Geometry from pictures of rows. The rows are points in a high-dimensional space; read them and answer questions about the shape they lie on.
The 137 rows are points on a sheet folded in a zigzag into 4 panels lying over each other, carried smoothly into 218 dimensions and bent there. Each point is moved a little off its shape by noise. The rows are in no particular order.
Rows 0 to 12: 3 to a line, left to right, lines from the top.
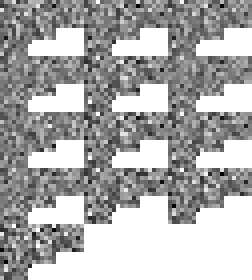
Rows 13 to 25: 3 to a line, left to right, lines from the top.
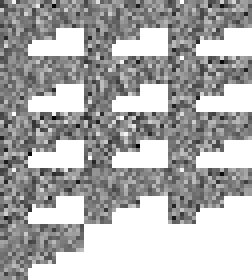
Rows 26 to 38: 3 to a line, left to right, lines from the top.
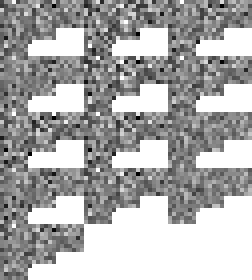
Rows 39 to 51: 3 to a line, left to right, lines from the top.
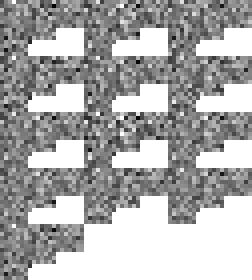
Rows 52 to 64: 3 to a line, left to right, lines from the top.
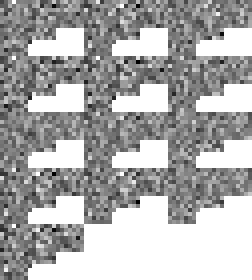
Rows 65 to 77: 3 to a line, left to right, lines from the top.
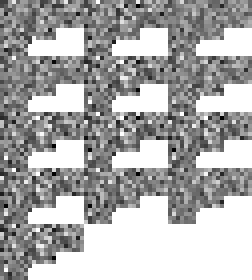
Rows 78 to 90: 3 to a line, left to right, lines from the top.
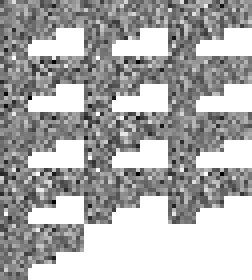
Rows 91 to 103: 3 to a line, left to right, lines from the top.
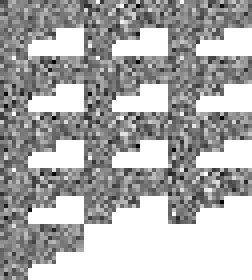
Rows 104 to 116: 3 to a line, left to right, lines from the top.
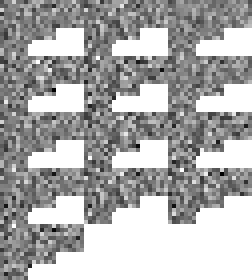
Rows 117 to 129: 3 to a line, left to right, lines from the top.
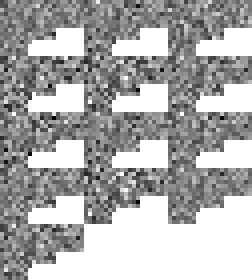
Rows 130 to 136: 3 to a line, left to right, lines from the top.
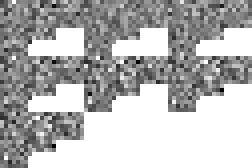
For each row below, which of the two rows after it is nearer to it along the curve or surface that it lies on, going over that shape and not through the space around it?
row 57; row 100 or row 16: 16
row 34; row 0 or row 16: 16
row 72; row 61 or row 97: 61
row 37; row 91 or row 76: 91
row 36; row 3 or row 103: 3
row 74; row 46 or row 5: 46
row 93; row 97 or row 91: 91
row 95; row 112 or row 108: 108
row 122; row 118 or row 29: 118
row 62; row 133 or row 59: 59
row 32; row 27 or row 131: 131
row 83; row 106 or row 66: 106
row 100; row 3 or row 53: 3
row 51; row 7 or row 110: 110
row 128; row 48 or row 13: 48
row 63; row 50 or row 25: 50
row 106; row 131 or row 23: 23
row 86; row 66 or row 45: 66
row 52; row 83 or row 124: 124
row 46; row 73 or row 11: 73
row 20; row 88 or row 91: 91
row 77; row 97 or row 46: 46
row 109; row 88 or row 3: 3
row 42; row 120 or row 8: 120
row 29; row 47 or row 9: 9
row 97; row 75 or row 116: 75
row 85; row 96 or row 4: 4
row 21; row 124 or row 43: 124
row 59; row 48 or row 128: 48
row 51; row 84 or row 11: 84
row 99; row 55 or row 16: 16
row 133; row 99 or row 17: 99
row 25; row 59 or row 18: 18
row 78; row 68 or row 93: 93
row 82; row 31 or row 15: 15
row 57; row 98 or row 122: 98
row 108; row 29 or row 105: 29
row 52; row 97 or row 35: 35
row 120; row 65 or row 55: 65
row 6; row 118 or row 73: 73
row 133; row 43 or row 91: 91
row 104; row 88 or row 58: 58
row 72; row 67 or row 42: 67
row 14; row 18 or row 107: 18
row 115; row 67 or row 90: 90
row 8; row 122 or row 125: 125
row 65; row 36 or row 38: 38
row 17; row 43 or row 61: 61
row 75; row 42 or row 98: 98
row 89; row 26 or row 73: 73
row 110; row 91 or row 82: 91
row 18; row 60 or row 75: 60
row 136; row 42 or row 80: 80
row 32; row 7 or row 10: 10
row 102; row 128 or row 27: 27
